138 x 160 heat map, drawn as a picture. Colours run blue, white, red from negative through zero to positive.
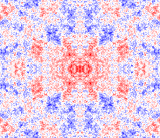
There are no regular stripes. Its left and right halves mirror each other, and so do its top and bottom. The ninth with the highest average is the centre. No single row or column stands out from its neighbours. The histogram is bell-shaped. Overall the values sit about 50% of the way up the scale.
